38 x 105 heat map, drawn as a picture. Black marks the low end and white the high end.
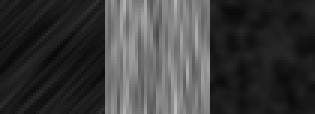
It is made of 1 by 3 panels. Panel 1,1: very low, slanting up to the right, faint in contrast. Panel 1,2: middling, streaked downward. Panel 1,3: very low, blotchy, faint in contrast.
